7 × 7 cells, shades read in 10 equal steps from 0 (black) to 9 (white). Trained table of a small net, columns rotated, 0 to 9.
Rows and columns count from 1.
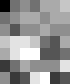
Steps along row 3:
down up same up down same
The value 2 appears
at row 6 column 1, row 7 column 2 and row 7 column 6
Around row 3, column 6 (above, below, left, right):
6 3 6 5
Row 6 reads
2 4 6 5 5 5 8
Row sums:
32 38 34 43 42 35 32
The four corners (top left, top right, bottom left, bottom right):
0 7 5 3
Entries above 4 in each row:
4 6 6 5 4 5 3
